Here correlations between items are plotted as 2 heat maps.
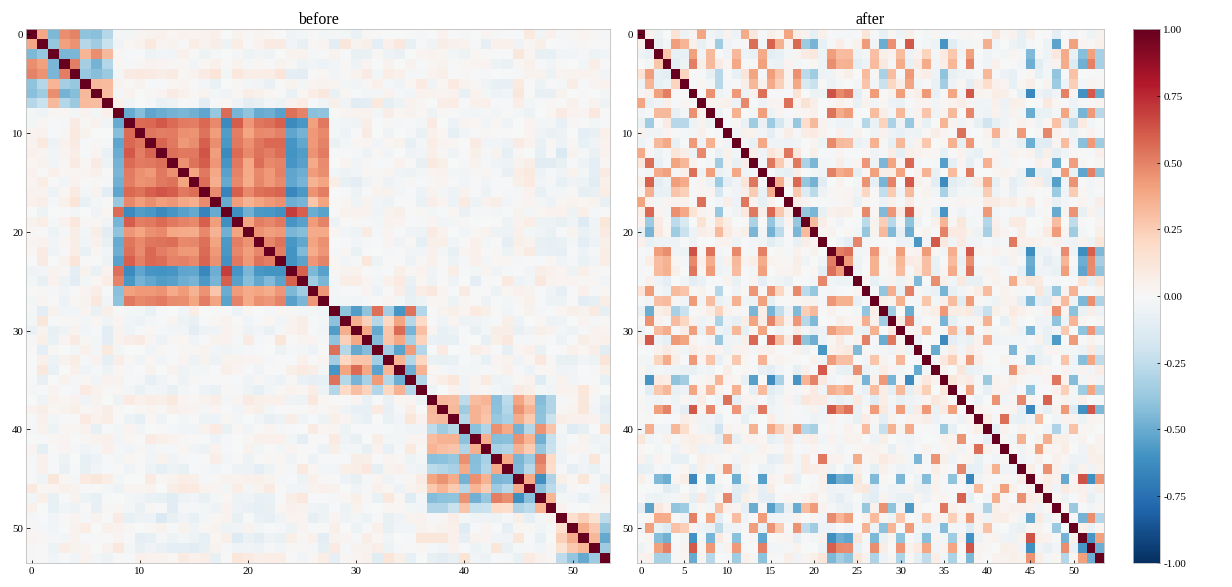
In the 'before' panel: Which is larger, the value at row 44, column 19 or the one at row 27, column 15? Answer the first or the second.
the second
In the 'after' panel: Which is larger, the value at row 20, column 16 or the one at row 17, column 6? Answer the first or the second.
the second
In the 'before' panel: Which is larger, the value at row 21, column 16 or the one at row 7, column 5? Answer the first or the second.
the first
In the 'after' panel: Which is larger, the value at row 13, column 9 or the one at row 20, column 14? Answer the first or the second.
the second
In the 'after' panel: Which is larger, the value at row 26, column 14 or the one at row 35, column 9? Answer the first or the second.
the second
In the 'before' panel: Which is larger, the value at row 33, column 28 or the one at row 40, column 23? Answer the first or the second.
the second
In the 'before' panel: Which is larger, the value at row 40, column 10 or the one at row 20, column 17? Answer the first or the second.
the second
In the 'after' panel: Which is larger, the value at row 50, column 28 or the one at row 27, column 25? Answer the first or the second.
the second
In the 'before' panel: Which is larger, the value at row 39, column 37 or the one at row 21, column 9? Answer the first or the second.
the second
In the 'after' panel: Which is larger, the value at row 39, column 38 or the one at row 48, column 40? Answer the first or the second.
the first
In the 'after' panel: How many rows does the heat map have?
54
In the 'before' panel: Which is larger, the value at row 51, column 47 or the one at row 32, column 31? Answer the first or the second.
the first
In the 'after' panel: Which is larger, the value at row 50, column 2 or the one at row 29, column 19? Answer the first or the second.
the first
